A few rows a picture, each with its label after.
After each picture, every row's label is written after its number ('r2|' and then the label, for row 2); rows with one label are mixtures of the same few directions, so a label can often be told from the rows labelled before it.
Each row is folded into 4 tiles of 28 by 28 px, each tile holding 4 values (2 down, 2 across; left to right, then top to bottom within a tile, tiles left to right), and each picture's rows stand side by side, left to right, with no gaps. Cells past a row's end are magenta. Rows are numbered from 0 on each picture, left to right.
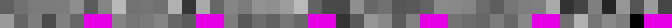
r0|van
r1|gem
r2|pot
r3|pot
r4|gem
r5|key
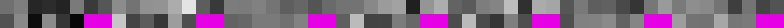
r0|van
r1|pot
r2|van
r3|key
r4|key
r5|pot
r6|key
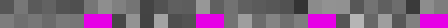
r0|pot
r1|van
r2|pot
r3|pot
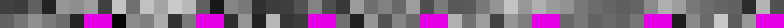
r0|key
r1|pot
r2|van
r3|pot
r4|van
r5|gem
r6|van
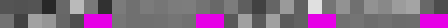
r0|key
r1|pot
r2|van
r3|pot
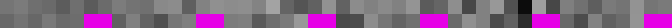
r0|van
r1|key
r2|key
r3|pot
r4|gem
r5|key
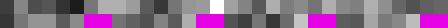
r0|pot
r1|gem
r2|key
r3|van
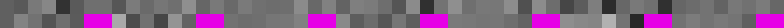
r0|gem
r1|pot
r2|gem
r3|van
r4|gem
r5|key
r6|key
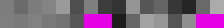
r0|gem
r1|pot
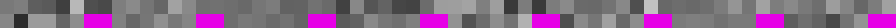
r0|key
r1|gem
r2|gem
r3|pot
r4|key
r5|van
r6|van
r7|key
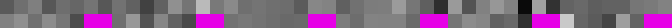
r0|key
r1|van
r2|gem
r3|gem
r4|gem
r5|pot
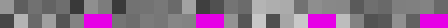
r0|pot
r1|gem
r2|van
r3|pot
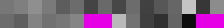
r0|van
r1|van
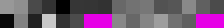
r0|van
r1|key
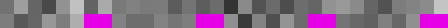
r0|gem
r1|key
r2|pot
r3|gem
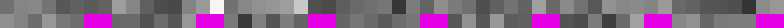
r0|key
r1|gem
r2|pot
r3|gem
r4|van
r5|key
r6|pot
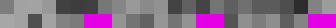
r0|key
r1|key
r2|pot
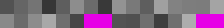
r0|key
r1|key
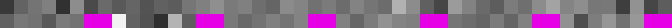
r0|gem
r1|pot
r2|gem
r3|gem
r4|gem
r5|key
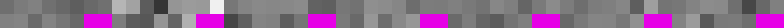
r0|key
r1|gem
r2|pot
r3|van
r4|key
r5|van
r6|key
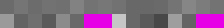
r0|pot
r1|pot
